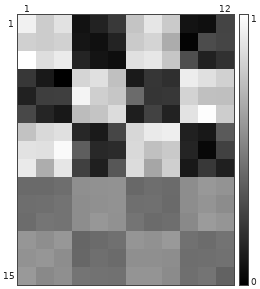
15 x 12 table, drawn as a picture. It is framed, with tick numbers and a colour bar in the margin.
A horizontal seam about 60% of the way down splits the table, and the bottom part is calmer. There is no overall slope. The field is checkered. The histogram is flat.
